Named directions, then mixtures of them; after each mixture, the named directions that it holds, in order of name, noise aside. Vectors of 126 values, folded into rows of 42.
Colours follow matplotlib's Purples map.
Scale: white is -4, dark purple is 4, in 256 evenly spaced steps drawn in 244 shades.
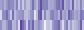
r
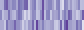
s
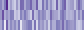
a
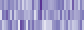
r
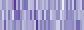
a, r, s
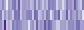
a, r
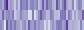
a, r, s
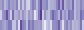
r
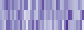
r, s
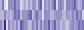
a, s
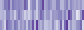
r, s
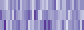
a, r, s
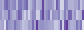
s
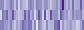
a, r, s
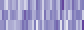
s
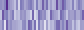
a, r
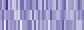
a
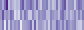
a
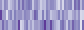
r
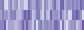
s
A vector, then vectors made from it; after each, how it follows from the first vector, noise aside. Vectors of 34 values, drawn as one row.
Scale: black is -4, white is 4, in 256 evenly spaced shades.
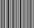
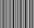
reversed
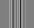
partly zeroed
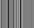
partly zeroed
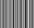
reversed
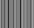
partly zeroed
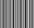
reversed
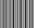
reversed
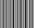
reversed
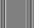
partly zeroed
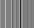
partly zeroed
